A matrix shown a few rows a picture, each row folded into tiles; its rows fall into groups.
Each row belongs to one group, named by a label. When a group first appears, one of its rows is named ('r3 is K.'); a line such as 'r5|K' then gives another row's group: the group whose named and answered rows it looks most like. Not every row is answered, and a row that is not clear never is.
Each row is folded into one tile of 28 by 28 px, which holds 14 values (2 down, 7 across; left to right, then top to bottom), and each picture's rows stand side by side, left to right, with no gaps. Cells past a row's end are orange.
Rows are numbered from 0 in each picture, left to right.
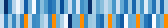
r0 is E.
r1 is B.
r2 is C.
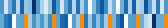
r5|C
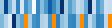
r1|B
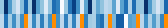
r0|E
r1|E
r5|E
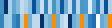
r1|C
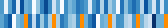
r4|B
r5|C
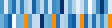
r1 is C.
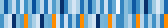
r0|C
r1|C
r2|E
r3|C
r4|B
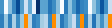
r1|B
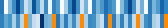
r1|C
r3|B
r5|B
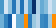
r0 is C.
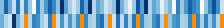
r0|C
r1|B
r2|E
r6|B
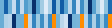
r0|C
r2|C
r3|E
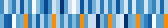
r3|C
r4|C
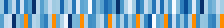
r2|C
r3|B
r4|E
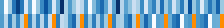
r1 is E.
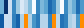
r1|B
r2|B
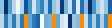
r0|E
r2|C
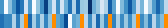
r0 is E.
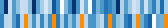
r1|E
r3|B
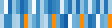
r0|B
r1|B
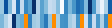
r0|C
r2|B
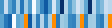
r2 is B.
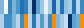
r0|B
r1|E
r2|C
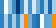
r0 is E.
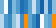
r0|B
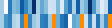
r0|B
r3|E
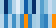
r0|E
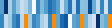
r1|B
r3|C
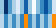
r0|E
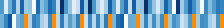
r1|B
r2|E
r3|E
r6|B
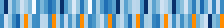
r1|B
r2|E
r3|B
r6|E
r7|C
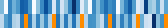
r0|B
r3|B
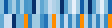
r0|C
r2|E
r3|E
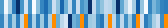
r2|C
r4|E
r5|B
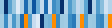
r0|E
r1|C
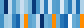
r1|C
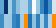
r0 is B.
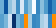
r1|B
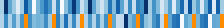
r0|E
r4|C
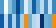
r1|C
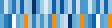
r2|C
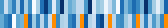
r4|B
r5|E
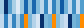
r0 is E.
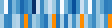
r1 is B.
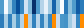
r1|E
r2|B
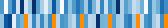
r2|B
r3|C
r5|B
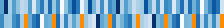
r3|C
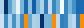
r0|E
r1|C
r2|B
